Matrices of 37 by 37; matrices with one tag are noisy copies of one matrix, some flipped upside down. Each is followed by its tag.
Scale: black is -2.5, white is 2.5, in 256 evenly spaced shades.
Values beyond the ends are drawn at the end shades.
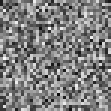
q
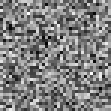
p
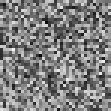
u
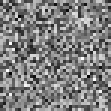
q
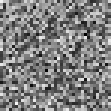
u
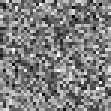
u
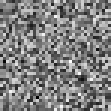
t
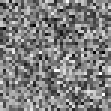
u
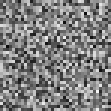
q
